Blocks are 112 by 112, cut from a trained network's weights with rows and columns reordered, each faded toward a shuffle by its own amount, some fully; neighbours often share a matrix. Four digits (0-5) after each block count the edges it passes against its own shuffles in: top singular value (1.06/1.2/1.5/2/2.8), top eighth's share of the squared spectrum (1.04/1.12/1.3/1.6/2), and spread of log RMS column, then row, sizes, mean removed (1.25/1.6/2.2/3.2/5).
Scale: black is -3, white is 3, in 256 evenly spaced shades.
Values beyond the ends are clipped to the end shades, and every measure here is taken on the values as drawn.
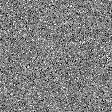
0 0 0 0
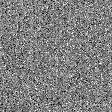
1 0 0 0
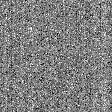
2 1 0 0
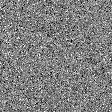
0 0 0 0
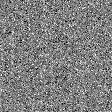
0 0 0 0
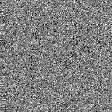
2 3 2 1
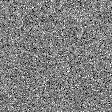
0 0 0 0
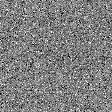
1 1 1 0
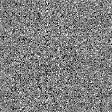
2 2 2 0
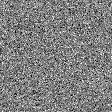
1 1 0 0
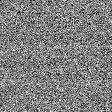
1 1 1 0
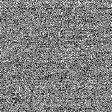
2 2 2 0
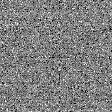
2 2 2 0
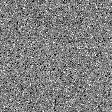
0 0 0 0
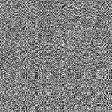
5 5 3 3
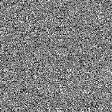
3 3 2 2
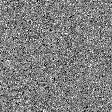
1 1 0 0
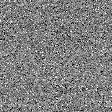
1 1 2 0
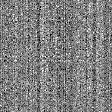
4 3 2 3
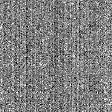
4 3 1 2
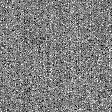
2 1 0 1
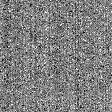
3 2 0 1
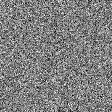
1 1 0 0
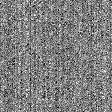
3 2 1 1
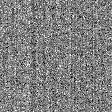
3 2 0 0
